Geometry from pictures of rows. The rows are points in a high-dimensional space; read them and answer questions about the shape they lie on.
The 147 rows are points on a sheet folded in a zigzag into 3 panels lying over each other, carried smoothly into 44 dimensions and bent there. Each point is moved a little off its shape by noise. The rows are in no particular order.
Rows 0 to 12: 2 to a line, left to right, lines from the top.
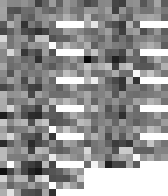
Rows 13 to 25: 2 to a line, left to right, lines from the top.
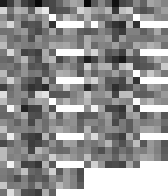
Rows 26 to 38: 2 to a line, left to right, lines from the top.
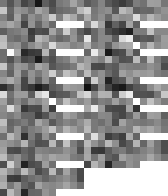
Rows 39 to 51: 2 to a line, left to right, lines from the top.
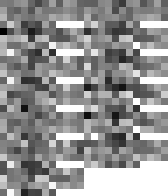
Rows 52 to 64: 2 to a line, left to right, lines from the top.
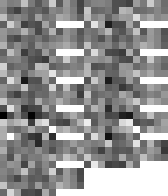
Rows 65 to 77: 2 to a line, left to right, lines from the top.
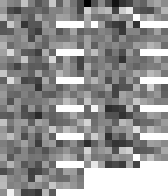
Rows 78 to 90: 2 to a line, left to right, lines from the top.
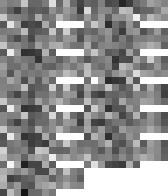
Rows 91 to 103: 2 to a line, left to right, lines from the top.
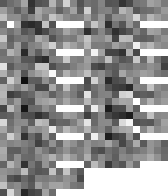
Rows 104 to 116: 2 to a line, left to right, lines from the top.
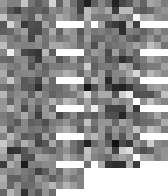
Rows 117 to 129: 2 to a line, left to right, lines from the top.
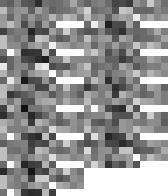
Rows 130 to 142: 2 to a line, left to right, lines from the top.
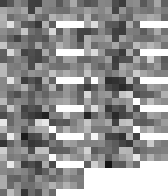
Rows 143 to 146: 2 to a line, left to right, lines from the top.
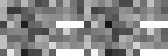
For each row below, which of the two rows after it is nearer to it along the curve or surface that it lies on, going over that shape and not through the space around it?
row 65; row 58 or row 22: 58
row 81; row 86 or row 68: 68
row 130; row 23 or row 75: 75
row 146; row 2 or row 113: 2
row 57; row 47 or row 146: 146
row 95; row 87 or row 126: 126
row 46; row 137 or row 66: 66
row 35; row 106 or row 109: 106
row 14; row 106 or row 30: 106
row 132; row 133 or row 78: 78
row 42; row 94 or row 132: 94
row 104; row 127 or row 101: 101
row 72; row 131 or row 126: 126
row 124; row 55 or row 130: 55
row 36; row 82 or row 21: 21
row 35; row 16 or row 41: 41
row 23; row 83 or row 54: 54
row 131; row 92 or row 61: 92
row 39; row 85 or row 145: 85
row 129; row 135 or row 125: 135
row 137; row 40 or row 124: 124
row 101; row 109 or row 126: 109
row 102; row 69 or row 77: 69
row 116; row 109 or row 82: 109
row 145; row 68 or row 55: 55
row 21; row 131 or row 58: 58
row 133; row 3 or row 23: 3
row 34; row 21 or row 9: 21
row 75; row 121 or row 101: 101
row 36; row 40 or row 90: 90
